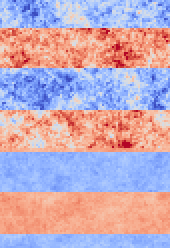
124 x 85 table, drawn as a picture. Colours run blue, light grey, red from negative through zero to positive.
Ninth with the lowest average: middle left. Stripes: horizontal, repeating 3 times. Seam: horizontal, 60% of the way down, the bottom part calmer.
